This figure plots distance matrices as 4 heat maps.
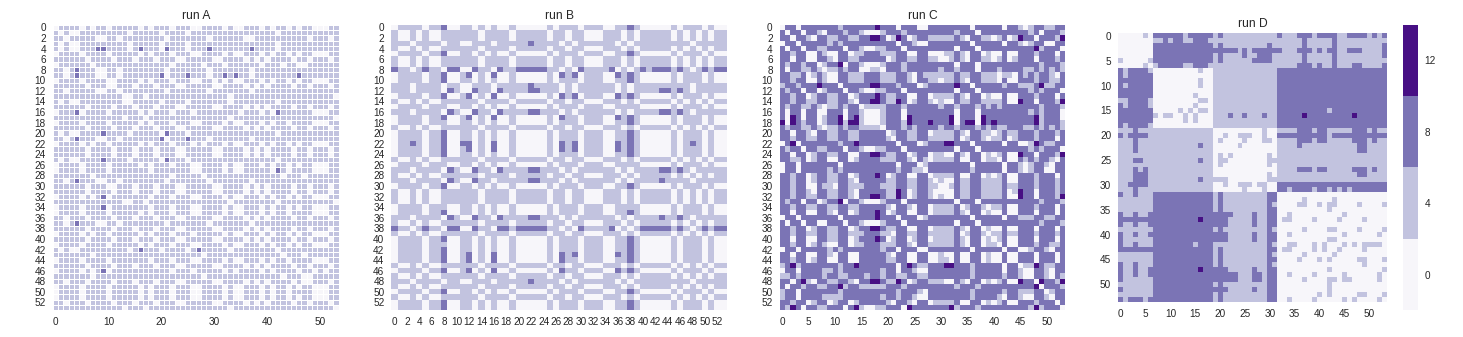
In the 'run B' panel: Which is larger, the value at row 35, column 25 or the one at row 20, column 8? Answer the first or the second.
the second
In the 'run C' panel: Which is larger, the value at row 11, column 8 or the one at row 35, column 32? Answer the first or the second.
the first
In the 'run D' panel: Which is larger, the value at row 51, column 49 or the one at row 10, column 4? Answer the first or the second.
the second
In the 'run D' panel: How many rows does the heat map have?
54
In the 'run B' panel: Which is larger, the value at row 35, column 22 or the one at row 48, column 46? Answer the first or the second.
the second
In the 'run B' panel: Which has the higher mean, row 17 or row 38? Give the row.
38
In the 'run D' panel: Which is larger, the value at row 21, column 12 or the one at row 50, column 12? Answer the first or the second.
the second
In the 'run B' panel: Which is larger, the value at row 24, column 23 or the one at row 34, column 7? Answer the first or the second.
the second
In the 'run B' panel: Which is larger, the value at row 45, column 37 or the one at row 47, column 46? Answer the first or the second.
the second
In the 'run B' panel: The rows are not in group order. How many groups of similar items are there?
3
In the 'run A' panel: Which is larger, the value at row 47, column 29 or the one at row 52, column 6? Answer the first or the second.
the first
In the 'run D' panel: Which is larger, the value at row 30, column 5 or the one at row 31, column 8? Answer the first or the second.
the first
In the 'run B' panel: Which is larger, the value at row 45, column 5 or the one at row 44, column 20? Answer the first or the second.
the first
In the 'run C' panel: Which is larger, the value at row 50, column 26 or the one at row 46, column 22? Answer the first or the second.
the first
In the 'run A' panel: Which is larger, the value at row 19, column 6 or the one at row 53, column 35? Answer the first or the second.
the second
